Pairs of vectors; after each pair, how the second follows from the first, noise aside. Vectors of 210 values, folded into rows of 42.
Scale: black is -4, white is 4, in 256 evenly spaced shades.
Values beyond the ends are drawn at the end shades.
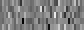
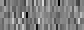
shuffled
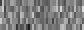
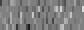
partly zeroed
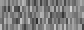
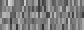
shuffled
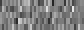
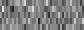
shuffled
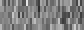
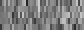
negated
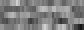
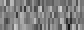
shuffled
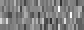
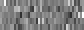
shuffled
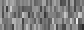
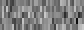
negated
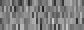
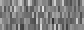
negated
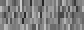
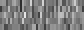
negated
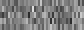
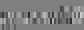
partly zeroed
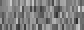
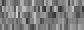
shuffled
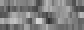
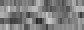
negated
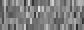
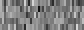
negated
